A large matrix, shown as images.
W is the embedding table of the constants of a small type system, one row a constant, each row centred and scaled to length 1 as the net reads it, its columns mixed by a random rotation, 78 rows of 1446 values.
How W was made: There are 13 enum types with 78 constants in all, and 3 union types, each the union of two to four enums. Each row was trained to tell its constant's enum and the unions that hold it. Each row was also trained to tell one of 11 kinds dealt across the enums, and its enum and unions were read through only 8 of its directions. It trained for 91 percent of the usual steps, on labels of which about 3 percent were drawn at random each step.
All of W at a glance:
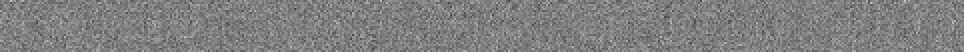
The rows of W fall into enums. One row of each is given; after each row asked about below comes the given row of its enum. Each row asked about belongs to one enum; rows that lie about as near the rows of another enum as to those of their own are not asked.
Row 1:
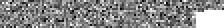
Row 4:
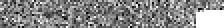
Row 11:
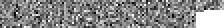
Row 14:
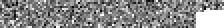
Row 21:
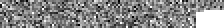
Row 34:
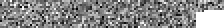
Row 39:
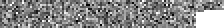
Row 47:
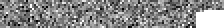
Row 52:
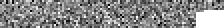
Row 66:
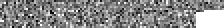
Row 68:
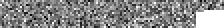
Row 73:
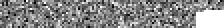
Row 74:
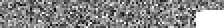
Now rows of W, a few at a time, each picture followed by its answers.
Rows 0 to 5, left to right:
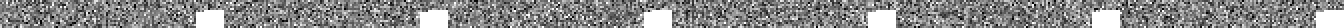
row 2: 21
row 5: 74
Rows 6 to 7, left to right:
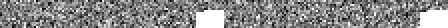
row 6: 52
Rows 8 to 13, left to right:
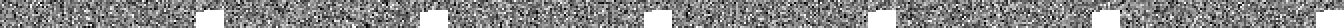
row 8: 11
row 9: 73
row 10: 34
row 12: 14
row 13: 11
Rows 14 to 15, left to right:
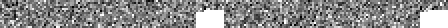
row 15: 74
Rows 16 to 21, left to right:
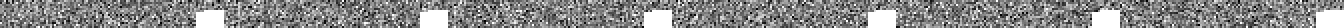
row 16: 52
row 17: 47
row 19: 11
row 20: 73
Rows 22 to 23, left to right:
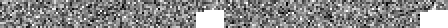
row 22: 34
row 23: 73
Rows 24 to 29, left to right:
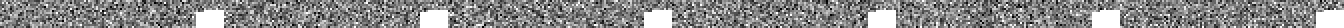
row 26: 73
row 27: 34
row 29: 68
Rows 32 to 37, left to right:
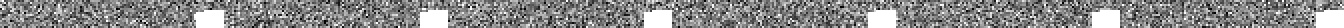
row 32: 66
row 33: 47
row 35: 66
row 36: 47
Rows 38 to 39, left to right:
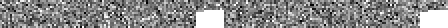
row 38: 52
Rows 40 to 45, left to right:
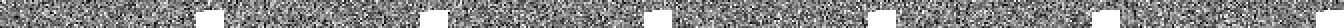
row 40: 66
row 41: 74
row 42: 39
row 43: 52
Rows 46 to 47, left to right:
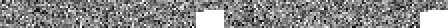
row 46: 39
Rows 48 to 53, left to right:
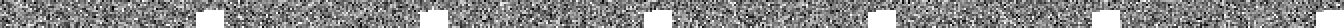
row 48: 73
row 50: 34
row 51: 74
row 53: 52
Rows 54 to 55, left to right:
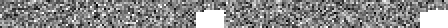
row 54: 14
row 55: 47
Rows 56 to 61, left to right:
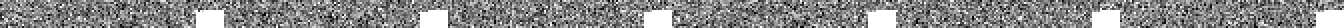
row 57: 21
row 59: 47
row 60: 74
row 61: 34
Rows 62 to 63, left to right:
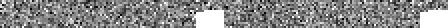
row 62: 66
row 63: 21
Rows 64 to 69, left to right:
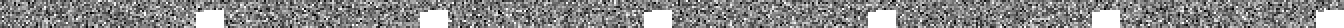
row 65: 68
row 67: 73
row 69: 74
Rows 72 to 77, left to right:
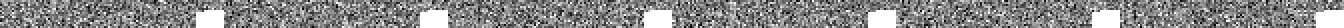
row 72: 34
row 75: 52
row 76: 14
